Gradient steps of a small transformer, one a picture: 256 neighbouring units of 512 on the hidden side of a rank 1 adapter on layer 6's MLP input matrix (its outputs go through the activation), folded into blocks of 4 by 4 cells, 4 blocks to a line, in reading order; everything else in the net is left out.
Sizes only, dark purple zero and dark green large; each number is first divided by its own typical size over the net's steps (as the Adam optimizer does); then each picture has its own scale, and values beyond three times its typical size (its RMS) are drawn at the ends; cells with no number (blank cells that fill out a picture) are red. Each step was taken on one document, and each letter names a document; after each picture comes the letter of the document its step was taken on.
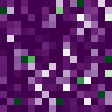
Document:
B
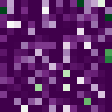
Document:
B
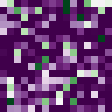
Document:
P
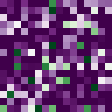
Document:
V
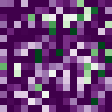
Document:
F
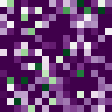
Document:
P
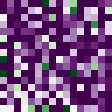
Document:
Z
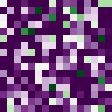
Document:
V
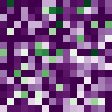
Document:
F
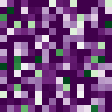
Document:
F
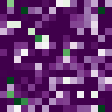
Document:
P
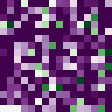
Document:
V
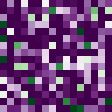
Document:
F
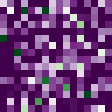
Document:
Z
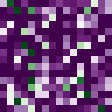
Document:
P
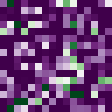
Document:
V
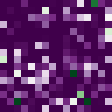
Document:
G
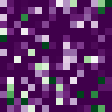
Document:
P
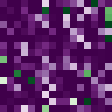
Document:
G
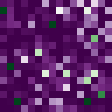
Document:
B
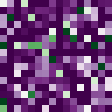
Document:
F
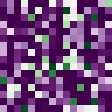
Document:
F
